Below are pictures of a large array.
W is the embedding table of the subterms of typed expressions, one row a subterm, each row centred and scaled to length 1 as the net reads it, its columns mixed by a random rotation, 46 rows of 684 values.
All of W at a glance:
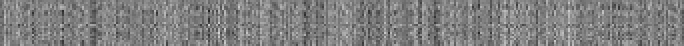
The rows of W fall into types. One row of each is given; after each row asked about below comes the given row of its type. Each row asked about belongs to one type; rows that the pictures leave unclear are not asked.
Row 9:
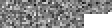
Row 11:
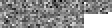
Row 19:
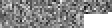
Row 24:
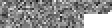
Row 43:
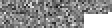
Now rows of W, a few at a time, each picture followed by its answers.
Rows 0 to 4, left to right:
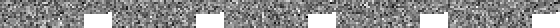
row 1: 43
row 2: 9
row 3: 43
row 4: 9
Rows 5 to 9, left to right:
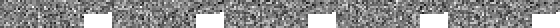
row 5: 43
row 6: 9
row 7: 9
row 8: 19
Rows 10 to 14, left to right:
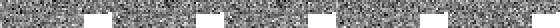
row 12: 11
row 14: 43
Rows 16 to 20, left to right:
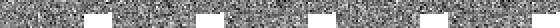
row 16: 9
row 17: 11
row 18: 11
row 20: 11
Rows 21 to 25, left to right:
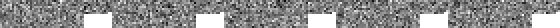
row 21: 19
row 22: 9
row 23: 11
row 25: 24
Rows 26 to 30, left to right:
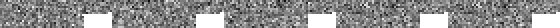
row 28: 11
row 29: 43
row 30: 43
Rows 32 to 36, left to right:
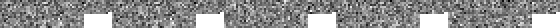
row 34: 19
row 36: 11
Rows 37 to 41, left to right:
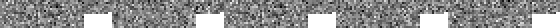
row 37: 9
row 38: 19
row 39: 9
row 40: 43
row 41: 11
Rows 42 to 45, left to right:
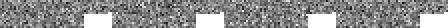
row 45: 43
